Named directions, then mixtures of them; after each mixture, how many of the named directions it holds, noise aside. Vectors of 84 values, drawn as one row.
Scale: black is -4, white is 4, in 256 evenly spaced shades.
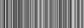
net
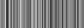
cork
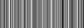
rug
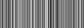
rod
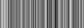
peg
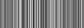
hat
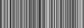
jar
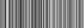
one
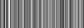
three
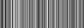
three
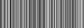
one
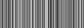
one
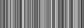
three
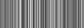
one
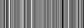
two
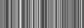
two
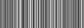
one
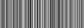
three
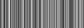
three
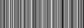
one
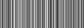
one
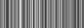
two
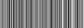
two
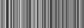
one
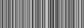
one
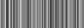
one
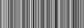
two
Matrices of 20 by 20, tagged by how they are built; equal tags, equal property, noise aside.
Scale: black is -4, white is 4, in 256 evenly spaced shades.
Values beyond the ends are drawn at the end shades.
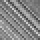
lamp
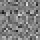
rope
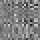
rope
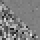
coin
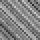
lamp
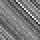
lamp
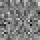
rope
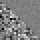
coin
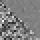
coin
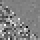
coin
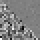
coin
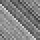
lamp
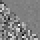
coin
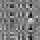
rope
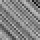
lamp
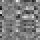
rope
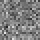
rope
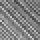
lamp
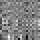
rope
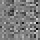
rope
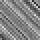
lamp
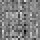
rope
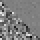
coin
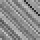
lamp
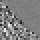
coin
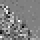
coin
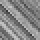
lamp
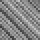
lamp
